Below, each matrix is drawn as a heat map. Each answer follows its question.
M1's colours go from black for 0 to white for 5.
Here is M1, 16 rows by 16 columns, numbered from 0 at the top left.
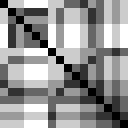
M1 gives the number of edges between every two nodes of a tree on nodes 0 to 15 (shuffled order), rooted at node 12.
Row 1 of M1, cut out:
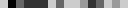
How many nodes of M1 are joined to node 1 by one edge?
4
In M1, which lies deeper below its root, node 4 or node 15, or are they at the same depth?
node 4
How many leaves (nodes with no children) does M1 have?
11
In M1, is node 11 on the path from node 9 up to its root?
no
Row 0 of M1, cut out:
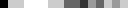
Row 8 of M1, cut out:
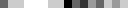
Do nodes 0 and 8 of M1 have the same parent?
yes
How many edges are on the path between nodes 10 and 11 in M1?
2
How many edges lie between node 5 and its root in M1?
3
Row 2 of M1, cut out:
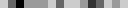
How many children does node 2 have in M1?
0
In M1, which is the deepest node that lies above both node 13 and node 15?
14
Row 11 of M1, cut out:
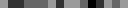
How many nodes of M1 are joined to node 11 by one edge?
4
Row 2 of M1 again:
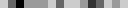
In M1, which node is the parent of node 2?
11
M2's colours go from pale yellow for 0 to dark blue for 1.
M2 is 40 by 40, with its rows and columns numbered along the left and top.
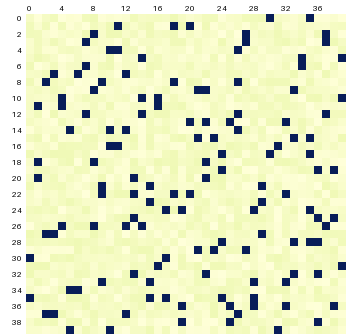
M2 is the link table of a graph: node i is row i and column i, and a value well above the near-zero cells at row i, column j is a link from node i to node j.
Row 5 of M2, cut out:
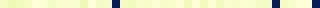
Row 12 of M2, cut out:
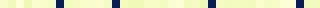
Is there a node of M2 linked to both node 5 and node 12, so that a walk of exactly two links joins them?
yes
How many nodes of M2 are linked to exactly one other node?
0
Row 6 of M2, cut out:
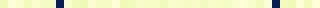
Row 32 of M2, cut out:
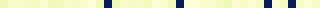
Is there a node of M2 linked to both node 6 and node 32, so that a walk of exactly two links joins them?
no
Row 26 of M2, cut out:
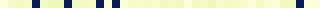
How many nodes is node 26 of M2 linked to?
5
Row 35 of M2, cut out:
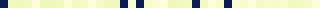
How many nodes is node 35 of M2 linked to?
5
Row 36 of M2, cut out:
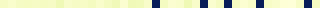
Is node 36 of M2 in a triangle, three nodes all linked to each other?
yes
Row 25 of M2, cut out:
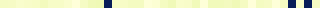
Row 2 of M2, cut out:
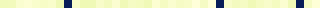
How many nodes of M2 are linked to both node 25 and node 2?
0
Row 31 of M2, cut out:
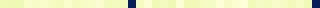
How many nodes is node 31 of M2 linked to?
2
